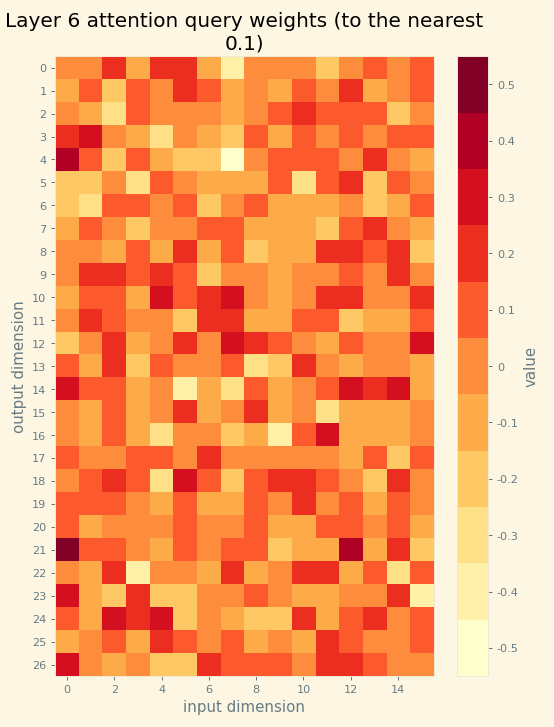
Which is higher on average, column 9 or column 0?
column 0
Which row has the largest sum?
10
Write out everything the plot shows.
Title: Layer 6 attention query weights (to the nearest 0.1)
x-axis: input dimension, ticks 0 2 4 6 8 10 12 14
y-axis: output dimension, ticks 0 1 2 3 4 5 6 7 8 9 10 11 12 13 14 15 16 17 18 19 20 21 22 23 24 25 26 (0 at the top)
Colour bar: value, ticks -0.5 -0.4 -0.3 -0.2 -0.1 0 0.1 0.2 0.3 0.4 0.5
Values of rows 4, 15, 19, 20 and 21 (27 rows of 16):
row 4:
0.4 0.1 -0.2 0.1 -0.1 -0.2 -0.2 -0.5 0 0.1 0.1 0.1 0 0.2 0 -0.1
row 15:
0 -0.1 0.1 -0.1 0 0.2 -0.1 0 0.2 -0.1 0 -0.3 -0.1 -0.1 -0.1 0
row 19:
0.1 0.1 0.1 0 -0.1 0.1 -0.1 -0.1 0.1 0 0.2 0 0.1 -0.1 0.1 0
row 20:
0.1 -0.1 0 0 0 0.1 0 0 0.1 -0.1 -0.1 0.1 0.1 0 0.1 -0.1
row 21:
0.5 0.1 0.1 0 -0.1 0.1 0 0.1 0.1 -0.2 -0.1 -0.1 0.4 -0.1 0.2 -0.2
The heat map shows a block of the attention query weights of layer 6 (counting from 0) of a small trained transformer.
